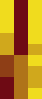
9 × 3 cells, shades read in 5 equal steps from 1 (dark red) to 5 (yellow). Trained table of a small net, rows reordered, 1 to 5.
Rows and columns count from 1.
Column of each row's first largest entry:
1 1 1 3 1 3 3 3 3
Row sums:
11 11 11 10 9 10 9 8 9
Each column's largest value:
5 3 5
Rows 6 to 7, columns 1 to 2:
2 3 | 2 3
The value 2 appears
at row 6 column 1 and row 7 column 1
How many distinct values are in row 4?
3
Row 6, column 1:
2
